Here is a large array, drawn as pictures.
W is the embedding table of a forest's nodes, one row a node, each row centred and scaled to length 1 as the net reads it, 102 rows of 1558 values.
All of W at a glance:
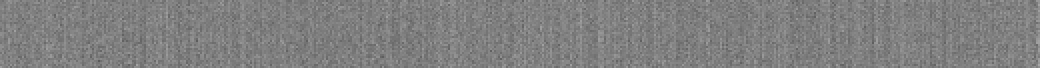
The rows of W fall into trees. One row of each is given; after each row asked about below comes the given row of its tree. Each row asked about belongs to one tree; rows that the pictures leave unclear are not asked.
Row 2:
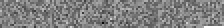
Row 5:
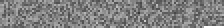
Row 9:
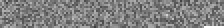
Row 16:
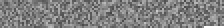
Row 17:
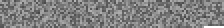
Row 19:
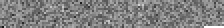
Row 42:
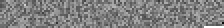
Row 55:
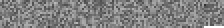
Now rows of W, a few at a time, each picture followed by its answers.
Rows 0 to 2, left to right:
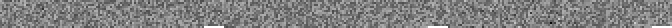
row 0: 17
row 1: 17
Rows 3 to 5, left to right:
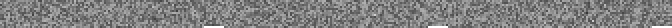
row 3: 42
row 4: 19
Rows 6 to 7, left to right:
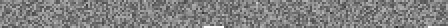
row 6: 5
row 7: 17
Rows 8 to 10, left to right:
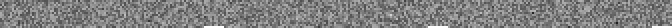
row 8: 16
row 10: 55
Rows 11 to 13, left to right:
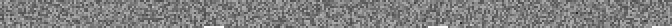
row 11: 42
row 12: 55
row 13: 2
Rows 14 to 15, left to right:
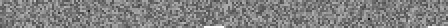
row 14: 55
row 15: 5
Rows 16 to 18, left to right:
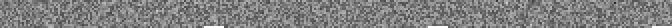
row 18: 2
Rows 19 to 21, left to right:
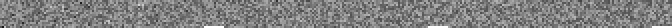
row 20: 9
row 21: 5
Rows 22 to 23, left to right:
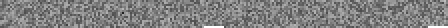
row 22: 42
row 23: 9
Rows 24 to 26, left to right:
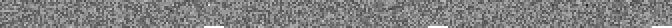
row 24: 9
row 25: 9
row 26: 2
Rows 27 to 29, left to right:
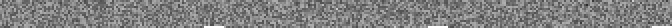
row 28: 5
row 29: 55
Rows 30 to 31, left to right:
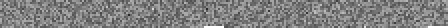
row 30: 2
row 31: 17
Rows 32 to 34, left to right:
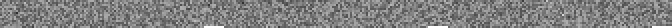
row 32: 9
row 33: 16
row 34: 16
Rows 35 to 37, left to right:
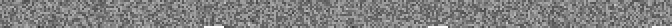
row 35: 55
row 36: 55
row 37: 2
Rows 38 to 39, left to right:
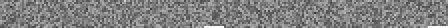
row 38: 17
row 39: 2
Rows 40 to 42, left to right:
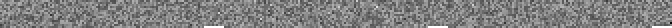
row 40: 17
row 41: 42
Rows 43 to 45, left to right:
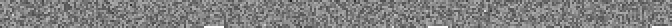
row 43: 19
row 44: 17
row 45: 42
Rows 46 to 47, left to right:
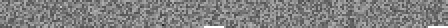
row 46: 17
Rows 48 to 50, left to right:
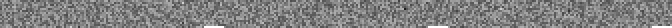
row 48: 9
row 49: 55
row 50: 5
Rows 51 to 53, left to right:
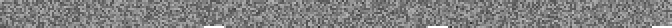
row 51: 55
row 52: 5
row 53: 19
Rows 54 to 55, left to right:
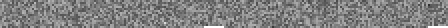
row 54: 5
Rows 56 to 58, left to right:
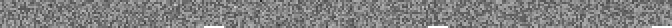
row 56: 2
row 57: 55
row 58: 5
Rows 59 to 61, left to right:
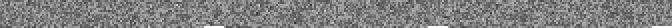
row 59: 17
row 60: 5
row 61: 5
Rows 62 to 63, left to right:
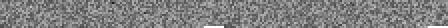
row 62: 17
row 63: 17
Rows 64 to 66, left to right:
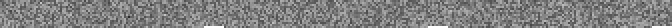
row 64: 2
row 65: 2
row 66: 16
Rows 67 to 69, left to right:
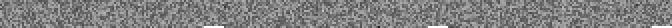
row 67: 16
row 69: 55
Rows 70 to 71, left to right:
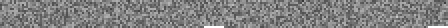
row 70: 9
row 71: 55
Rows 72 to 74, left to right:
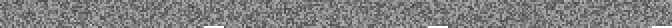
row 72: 16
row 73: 16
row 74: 17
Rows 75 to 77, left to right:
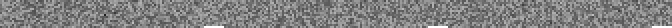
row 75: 19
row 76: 55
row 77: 9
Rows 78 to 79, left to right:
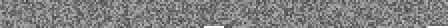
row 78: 55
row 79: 42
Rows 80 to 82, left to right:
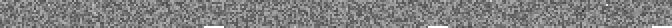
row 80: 17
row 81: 9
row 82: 5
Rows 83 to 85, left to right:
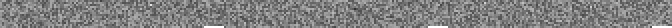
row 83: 16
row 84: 9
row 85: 9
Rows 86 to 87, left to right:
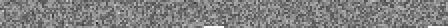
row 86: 16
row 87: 17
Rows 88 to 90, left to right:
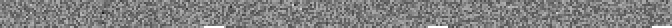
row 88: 2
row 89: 5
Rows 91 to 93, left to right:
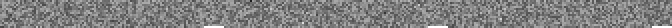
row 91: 19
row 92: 19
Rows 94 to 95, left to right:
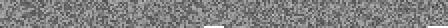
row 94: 19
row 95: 42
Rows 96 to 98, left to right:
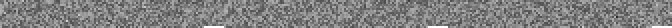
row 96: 5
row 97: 5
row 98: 9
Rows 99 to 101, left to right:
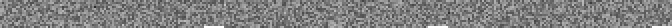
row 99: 5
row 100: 55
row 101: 55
